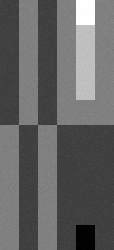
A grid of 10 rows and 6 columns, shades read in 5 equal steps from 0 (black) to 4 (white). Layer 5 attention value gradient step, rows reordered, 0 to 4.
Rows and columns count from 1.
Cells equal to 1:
29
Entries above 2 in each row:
1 1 1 1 0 0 0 0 0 0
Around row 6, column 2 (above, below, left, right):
2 1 2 2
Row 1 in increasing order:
1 1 2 2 2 4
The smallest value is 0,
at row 10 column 5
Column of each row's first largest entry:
5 5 5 5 2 1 1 1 1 1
